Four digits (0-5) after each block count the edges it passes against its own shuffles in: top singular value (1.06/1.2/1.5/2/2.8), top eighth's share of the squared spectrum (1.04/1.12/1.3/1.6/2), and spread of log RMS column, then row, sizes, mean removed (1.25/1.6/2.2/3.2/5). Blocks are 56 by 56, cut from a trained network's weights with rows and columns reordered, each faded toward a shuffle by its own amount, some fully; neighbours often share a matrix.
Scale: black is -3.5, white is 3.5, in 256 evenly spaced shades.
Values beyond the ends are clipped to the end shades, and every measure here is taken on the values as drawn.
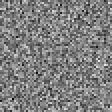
2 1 0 0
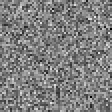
0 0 0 0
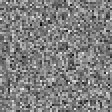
3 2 0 0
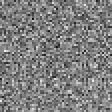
4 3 0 1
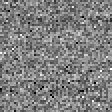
2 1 0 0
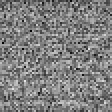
2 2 0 1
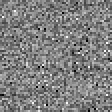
0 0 0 0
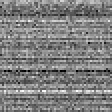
5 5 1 3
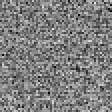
1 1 0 0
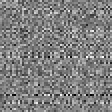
5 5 1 3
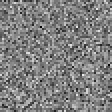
0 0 0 0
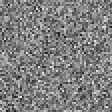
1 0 0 0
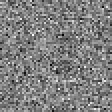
3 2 0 1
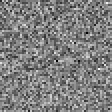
0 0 0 0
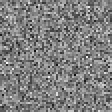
2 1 0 0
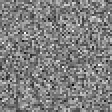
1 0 0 0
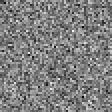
1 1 0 0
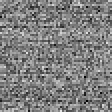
2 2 0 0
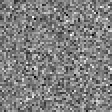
3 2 1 1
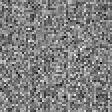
2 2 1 1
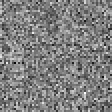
2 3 1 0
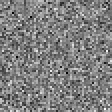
0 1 0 0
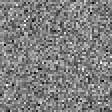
0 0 0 0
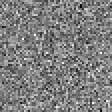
0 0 0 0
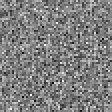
1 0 0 0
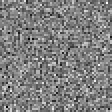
1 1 0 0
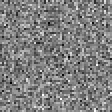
2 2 0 0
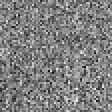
2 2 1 1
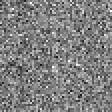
2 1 0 0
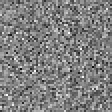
1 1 0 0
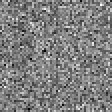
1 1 0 0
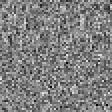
3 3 0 1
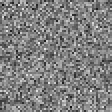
2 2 0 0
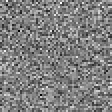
3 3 0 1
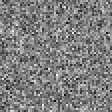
3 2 0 0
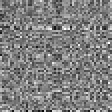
4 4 1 3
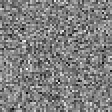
3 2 0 1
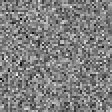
3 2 0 0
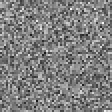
1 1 0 0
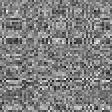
4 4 1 3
